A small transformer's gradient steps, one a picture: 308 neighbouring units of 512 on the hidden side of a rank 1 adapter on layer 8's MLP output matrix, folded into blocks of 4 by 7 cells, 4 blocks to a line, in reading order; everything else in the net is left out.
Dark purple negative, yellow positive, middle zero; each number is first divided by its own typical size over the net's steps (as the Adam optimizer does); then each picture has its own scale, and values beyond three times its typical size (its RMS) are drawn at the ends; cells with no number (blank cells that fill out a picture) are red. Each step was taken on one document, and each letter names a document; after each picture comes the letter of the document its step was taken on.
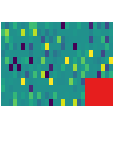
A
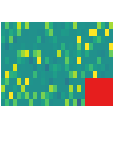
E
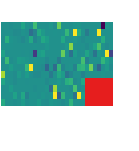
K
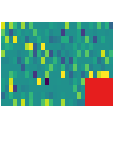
A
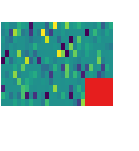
E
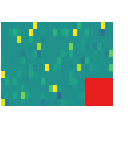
K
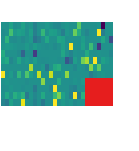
K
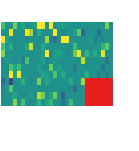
A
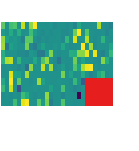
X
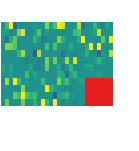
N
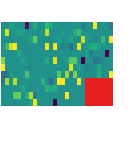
N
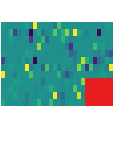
K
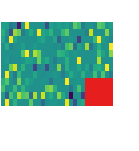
E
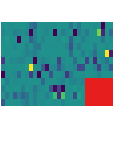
K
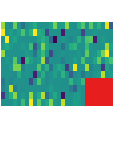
A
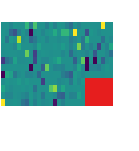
K
